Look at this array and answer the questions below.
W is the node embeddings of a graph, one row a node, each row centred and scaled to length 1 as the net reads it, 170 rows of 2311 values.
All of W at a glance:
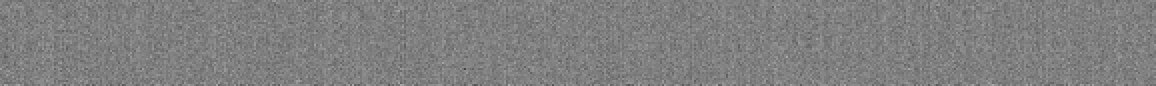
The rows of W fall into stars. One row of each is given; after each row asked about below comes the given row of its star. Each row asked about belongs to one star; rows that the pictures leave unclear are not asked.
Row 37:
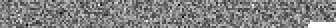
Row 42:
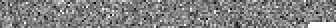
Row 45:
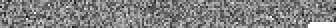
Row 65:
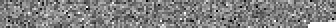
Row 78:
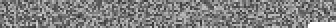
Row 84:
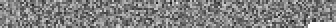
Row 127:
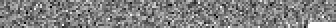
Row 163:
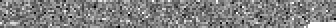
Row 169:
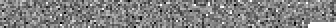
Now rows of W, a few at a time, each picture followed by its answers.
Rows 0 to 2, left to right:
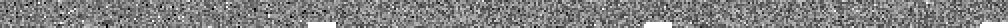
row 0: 78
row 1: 37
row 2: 163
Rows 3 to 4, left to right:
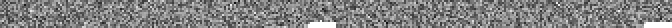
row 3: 78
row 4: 84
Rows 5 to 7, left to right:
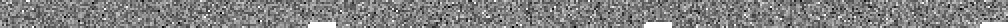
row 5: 45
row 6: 42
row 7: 127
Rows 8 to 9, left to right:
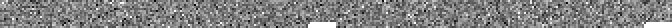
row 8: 84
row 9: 127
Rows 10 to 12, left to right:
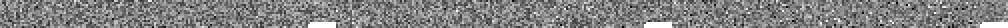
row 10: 78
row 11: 42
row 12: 84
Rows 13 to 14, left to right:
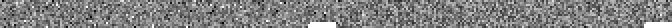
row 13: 169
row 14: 169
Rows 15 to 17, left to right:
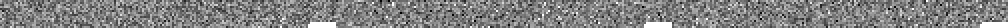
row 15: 169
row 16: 169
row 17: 42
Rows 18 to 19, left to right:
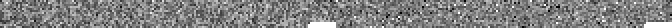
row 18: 163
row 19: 169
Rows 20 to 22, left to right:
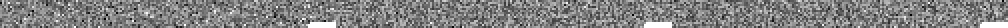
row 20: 42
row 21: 163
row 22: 163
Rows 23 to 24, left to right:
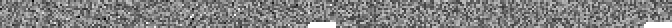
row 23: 42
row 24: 163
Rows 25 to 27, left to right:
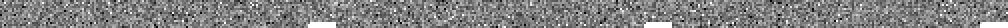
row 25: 37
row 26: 84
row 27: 78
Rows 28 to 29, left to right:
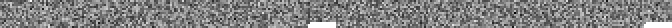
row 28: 65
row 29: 163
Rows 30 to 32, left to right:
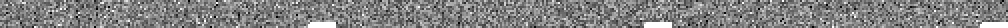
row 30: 163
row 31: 84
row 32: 65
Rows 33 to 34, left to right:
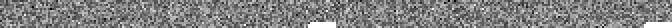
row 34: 65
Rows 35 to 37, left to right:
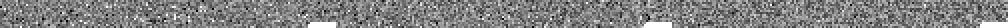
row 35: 78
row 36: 127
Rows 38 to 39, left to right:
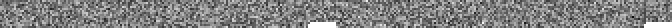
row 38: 78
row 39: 169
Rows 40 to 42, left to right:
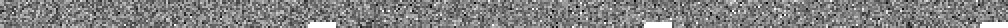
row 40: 37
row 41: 163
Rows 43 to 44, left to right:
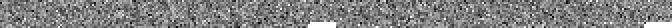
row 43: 42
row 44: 127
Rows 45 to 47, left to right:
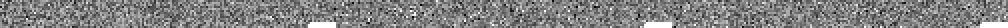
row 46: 163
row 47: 127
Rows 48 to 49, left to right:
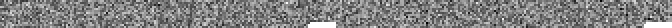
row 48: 65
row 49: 37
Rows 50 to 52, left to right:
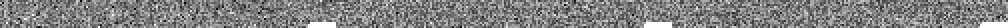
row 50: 42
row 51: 37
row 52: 84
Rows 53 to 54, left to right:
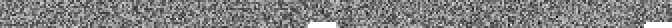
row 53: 37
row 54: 169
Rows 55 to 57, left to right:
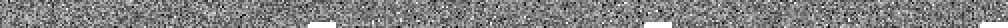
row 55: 42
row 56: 78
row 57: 37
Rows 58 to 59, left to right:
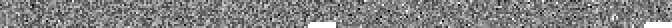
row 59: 37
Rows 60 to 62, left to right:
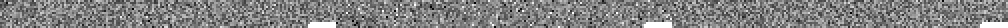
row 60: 65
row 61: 163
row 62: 169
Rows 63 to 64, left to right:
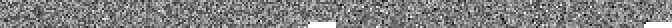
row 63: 163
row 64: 127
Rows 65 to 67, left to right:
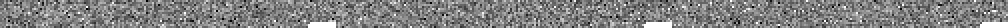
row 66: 42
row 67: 78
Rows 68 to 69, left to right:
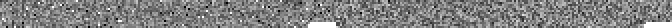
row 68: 45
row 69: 169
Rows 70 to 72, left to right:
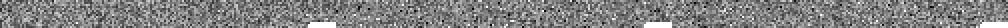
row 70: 42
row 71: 37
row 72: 163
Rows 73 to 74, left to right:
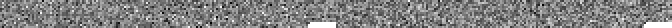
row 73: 127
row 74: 127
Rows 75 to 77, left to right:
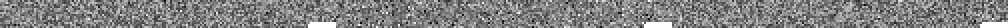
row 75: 84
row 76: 127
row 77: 42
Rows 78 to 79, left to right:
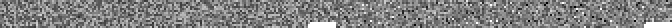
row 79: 65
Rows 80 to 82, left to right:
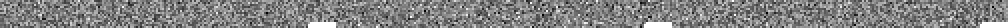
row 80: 78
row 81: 127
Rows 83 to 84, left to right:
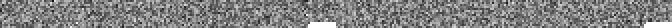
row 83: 37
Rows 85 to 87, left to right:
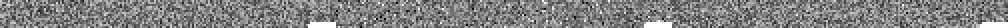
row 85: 169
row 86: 37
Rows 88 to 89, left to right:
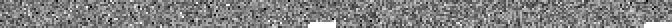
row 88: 65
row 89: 65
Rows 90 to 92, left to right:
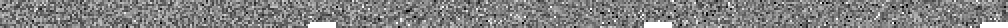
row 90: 84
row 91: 78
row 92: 169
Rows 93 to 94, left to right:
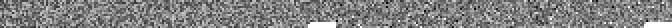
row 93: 65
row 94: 127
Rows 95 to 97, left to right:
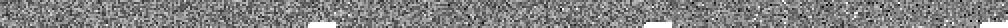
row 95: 78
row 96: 65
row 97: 65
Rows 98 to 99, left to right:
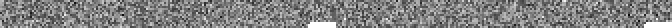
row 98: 45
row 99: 65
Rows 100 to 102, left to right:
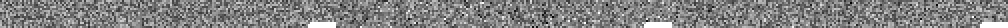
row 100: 45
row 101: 127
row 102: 45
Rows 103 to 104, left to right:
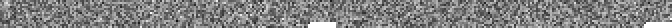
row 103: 169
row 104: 127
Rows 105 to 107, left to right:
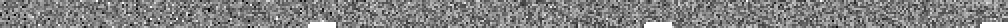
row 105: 37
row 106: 42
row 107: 169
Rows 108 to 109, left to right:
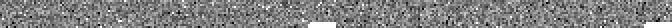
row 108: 45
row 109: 65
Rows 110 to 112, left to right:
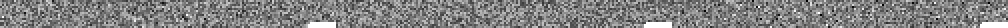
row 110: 37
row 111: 42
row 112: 42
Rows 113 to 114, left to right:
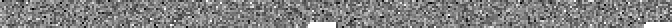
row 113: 37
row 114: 42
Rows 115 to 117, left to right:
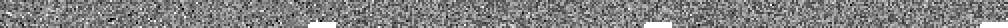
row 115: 65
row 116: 127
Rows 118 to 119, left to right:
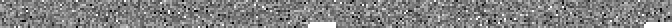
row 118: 45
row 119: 78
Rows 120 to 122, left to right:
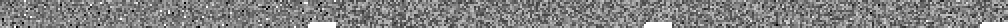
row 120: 45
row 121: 127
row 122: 78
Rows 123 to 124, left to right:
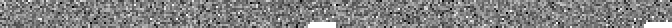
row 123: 37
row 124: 84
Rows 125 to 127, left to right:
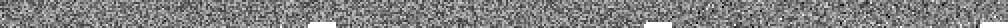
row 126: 84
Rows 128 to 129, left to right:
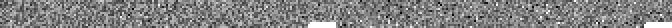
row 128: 163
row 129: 169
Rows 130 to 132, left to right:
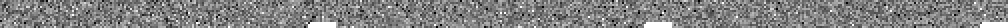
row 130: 127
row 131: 45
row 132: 45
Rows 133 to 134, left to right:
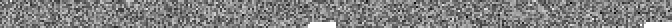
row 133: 163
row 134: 78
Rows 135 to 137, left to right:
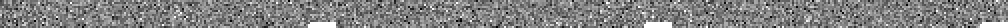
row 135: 65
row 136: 84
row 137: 84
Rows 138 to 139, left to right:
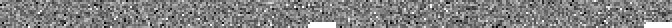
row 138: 84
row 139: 84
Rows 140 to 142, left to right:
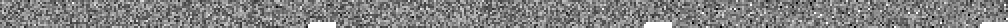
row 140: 169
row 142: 163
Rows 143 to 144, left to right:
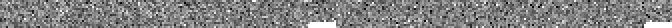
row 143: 42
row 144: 169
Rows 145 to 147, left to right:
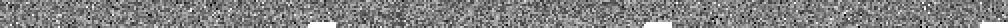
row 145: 42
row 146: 127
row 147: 37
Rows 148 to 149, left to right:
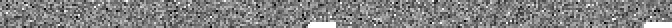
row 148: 163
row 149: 37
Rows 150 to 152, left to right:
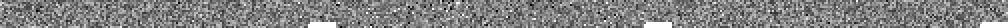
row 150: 169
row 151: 84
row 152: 37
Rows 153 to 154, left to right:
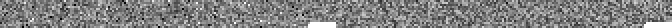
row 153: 163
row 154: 169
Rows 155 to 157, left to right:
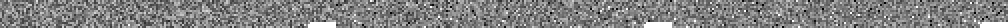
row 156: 84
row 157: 45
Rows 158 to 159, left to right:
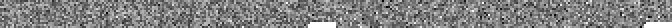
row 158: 84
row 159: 127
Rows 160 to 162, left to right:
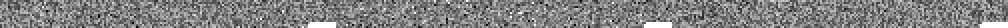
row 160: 42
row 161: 65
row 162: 163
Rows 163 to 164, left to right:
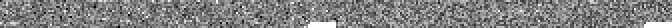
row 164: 42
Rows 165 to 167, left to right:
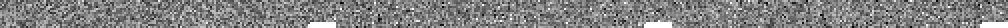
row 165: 65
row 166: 78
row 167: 42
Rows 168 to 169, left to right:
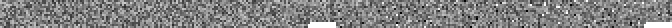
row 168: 169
